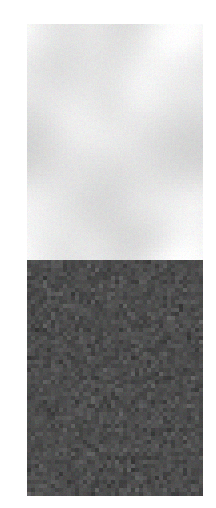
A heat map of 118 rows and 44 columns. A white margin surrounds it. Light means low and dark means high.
It is made of 2 by 1 panels. Panel 1,1: very low, smooth, faint in contrast. Panel 2,1: high, fine-grained, faint in contrast.
